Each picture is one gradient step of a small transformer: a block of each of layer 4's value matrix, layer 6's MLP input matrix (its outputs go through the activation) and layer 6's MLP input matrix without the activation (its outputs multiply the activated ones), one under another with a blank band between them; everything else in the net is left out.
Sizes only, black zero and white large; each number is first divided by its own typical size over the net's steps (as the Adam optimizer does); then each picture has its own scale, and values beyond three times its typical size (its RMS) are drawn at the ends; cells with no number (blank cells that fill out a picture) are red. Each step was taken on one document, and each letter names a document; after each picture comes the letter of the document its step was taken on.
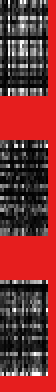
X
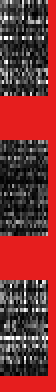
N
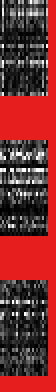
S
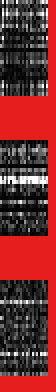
S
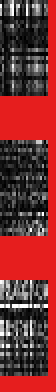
N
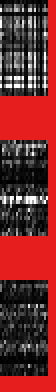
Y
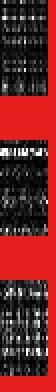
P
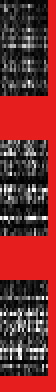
Y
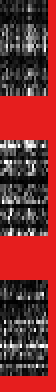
Y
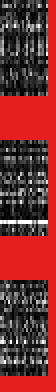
N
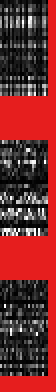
Y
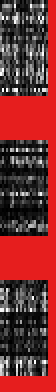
N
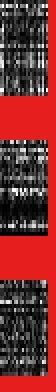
S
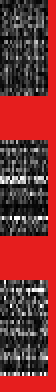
S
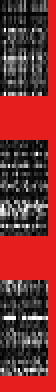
X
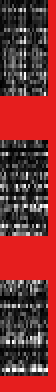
X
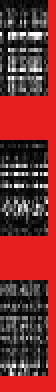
X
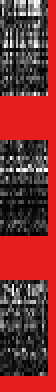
S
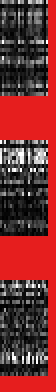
S
